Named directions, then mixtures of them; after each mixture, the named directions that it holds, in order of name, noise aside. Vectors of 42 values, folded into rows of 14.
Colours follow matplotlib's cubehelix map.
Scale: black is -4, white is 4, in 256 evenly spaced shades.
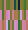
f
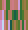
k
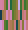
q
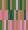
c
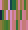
k, q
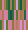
c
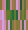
c, k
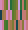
q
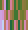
f, k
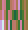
k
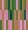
c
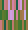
c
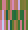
k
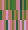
c, q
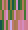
c, k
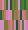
q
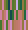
c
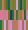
c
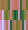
k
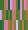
q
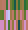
f, q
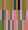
f, k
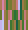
k, q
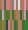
f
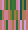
c, q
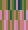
c, f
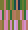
c, f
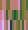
k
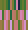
c, f
